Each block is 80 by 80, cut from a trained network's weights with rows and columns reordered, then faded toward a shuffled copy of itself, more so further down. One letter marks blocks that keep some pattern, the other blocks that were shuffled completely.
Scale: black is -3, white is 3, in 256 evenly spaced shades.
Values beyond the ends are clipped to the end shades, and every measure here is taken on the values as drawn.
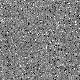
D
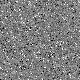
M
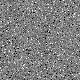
M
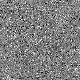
D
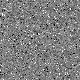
M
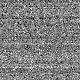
D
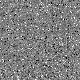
D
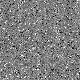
D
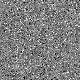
D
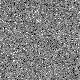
M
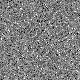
M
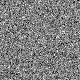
M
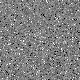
D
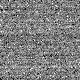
D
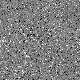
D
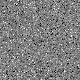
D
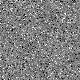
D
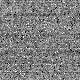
D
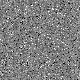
D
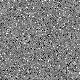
M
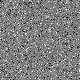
M
